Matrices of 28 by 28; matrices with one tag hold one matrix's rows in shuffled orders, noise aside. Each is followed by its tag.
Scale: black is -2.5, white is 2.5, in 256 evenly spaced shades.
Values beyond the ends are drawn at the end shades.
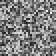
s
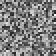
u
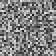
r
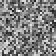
u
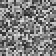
s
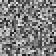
u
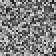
u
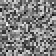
s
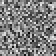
r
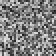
u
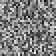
r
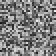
s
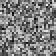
s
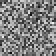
r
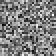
s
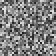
r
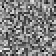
u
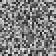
r
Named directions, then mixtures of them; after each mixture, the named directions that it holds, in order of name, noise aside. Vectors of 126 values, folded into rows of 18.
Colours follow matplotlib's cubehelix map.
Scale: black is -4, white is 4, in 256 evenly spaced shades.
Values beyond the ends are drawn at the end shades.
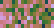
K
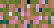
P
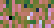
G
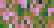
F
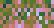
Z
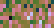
G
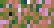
F, P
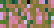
K, P, Z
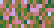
F, K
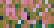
G, K, Z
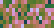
F, K, Z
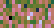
G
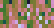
P, Z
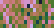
F, P, Z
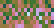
Z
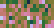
G, K, P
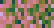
K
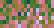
P, Z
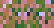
Z
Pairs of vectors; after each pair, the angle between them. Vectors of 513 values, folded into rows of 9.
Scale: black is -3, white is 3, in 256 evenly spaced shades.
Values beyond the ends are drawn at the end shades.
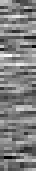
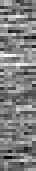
nearly parallel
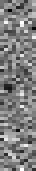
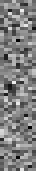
partly aligned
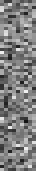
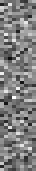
partly aligned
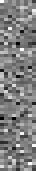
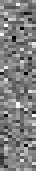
orthogonal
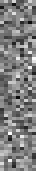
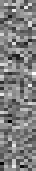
partly opposed
